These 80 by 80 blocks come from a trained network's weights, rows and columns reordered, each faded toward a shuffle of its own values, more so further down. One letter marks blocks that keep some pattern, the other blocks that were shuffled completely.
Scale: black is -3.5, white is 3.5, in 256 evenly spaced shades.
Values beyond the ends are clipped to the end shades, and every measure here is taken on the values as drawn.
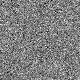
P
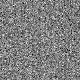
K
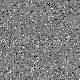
K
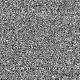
K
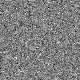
P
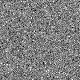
P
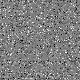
K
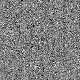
K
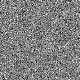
K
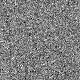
K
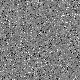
P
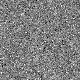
P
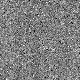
K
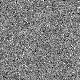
P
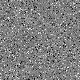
K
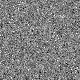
P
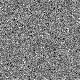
P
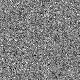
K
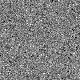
K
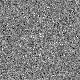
P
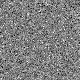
P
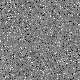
P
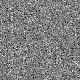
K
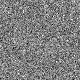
P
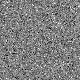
P
